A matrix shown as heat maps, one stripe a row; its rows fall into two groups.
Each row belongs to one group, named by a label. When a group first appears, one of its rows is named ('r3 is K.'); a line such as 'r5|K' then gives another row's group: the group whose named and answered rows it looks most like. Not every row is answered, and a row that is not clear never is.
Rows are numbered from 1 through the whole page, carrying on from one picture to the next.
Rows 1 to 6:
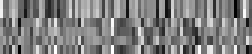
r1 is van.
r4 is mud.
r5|mud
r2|van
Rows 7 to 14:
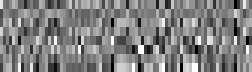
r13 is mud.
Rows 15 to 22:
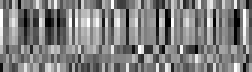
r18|van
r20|mud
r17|van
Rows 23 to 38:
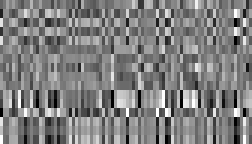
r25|van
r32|mud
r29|mud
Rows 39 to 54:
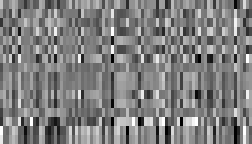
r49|mud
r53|van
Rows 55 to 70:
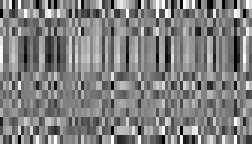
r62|van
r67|van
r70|mud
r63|mud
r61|van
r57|van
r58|mud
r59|van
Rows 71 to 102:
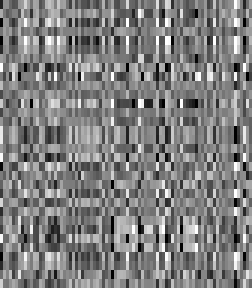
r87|mud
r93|van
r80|van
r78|van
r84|mud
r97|van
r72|mud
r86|van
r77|mud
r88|van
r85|van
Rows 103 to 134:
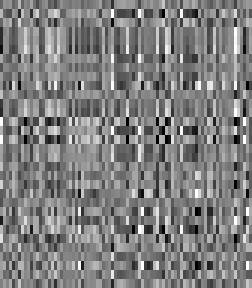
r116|van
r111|mud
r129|van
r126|mud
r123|van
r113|van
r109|mud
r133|mud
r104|mud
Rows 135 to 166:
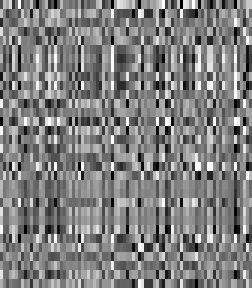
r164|mud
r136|mud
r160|van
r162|mud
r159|van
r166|mud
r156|van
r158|van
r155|van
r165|van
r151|van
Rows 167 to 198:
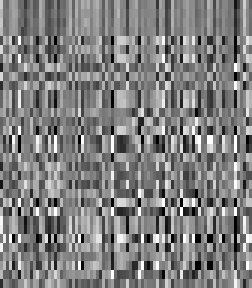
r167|van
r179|mud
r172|van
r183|mud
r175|van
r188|mud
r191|van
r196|mud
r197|mud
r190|mud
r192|van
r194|van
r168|van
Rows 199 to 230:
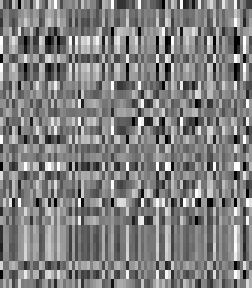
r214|van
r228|van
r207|van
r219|mud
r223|mud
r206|van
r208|mud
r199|mud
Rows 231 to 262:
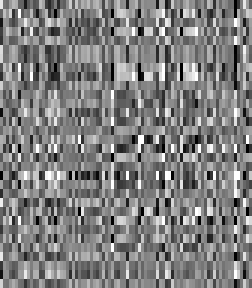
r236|van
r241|mud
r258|mud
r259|van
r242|mud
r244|mud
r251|mud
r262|van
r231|van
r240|van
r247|mud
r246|mud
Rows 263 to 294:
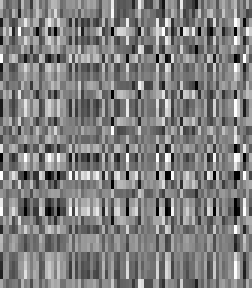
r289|van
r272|mud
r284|mud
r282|van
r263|mud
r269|van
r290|van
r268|mud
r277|mud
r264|mud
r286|van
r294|mud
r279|van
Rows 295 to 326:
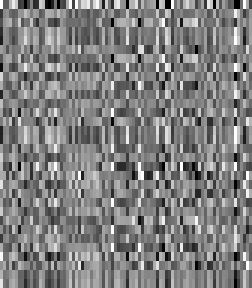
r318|van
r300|mud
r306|van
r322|mud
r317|mud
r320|mud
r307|mud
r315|van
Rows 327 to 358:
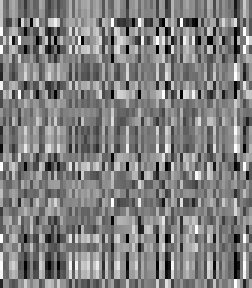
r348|van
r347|mud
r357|van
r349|mud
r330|van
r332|van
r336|van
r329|mud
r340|mud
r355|van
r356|van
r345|van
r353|van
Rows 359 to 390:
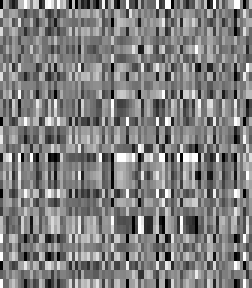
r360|van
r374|van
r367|van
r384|mud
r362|van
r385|van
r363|mud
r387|van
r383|mud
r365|mud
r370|mud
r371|mud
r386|mud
